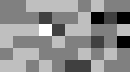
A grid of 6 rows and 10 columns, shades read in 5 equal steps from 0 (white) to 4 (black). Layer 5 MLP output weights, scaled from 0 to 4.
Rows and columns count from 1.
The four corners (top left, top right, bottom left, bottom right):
2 2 1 2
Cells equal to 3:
6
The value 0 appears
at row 3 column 4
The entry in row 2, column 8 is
4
